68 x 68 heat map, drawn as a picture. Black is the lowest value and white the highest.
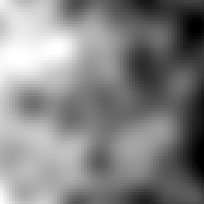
Odd rows or columns: none. Slope: up to the left. Grain: smooth. Lone odd cells: none. Ninth with the highest average: top left.
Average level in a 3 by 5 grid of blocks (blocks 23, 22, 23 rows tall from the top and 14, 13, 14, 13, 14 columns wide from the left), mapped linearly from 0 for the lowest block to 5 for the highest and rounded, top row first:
5 4 3 1 0 / 4 3 2 1 1 / 4 3 2 2 0
